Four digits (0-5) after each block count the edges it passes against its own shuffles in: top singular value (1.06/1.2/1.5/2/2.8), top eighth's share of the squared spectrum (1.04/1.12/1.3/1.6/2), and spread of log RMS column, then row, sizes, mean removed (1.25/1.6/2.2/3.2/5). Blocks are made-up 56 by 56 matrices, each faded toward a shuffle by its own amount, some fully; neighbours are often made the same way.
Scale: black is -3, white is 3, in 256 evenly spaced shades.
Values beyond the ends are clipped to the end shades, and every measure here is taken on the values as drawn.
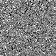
2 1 0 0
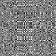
4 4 3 3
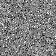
0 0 0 0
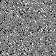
1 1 1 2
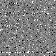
2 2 1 2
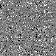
1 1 2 2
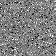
0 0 0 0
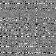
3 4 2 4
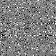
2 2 1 2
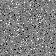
0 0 0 0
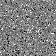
0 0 0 0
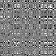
5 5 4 4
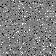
2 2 0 0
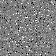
1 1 0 0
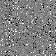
3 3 2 0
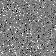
0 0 1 0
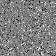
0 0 0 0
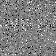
2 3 1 2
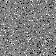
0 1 0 1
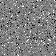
1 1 0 0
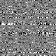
3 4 1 3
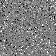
1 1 0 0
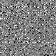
2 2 0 2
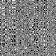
4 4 3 2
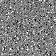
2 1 0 0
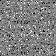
3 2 1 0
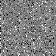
3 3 2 0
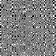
4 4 3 2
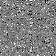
3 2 1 1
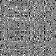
4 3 2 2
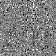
3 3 1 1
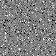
2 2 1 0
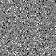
3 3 1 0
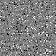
3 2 0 1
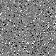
2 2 0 0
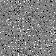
2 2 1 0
